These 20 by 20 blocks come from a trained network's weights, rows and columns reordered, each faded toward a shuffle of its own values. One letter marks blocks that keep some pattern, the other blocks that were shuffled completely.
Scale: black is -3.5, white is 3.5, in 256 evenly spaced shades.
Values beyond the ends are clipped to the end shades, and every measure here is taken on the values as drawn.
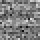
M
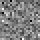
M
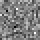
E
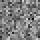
E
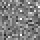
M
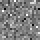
E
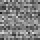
M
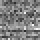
M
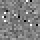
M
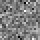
E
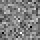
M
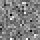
E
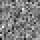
E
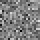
E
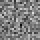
E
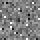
E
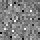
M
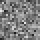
E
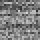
M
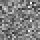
E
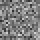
E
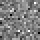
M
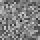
E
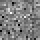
E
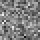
E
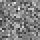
E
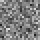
E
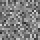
M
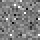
E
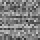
M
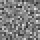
E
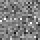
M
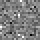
E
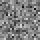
E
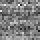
M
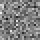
E
